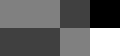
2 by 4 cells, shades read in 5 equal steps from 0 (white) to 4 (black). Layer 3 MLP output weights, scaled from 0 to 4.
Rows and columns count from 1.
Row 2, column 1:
3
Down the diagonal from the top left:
2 3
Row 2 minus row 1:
1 1 -1 -4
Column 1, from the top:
2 3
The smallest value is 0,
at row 2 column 4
